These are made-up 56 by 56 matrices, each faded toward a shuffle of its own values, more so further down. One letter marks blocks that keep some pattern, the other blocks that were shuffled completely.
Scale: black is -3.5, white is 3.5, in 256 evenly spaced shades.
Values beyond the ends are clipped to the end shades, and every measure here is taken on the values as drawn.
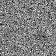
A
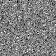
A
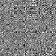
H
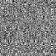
H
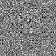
H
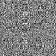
H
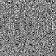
H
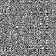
H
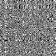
H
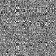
H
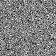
A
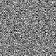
H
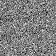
A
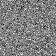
A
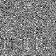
H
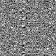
H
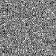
H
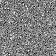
A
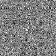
H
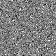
A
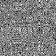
H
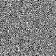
H
